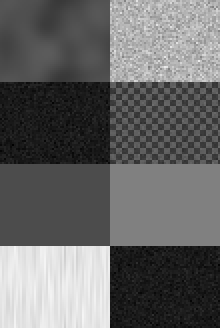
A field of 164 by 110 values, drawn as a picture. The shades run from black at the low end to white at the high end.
It is made of 4 by 2 panels. Panel 1,1: low, smooth, faint in contrast. Panel 1,2: high, fine-grained. Panel 2,1: very low, fine-grained, faint in contrast. Panel 2,2: low, checkered. Panel 3,1: low, flat. Panel 3,2: middling, flat. Panel 4,1: very high, streaked downward, faint in contrast. Panel 4,2: very low, fine-grained, faint in contrast.
